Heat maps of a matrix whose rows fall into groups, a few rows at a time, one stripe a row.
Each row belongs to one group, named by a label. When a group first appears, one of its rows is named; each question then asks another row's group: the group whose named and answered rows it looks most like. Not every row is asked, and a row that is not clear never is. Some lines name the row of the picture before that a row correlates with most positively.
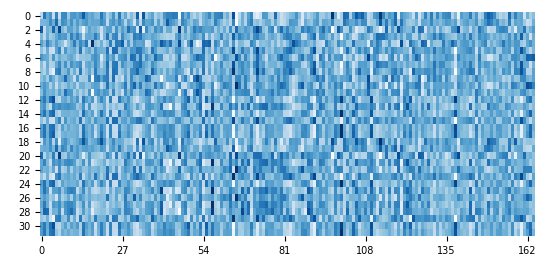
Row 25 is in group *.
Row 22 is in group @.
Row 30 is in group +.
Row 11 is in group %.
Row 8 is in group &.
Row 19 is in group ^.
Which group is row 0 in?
^
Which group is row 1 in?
^
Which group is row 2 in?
@
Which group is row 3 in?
&
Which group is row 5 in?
&
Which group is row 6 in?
@
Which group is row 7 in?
&
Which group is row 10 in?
@
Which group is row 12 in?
+
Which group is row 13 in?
*
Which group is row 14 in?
+
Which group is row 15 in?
&
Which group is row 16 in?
+
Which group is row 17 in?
+
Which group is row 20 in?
@
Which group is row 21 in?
*
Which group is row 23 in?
&
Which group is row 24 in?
+
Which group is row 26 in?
@
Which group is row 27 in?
*
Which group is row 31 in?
+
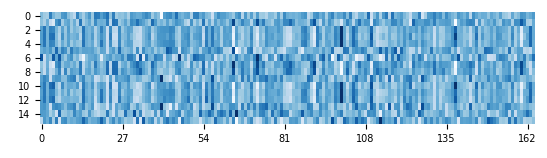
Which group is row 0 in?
%
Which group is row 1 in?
&
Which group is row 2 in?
+
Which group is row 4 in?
+
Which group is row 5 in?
^
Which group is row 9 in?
*
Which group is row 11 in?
+
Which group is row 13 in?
*
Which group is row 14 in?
@
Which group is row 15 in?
^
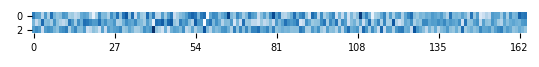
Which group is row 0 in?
@
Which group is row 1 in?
%
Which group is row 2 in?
*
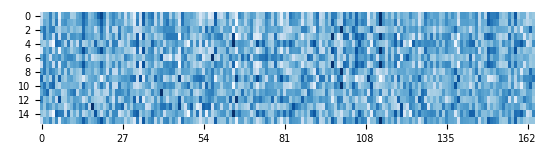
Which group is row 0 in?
^
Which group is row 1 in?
^
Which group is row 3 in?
^
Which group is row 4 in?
&
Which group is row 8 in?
+
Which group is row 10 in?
+
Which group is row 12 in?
@
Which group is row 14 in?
&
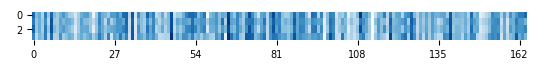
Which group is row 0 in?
@
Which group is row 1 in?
@
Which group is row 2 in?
@
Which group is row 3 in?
@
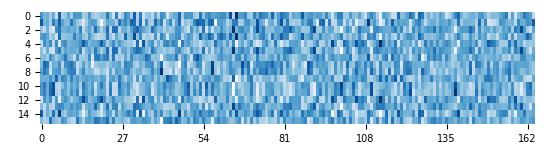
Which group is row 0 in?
@
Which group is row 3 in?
@
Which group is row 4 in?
^
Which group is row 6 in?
%
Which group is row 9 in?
^
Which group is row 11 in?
+
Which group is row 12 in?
^
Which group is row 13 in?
&
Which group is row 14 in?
@
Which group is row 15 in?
%
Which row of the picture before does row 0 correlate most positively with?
1
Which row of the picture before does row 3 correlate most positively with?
1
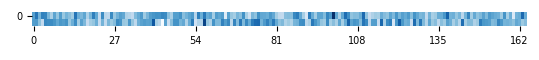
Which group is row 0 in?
+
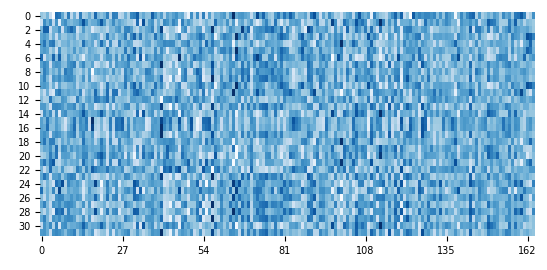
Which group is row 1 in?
^
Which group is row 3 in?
@
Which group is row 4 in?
+
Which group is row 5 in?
@
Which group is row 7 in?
*
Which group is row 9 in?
*
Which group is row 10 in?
@
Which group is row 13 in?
*
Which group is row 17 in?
*
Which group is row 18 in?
+
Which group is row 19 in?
^
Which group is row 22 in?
%
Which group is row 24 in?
&
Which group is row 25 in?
@
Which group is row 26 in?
&
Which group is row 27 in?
*
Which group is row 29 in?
*
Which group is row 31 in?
*
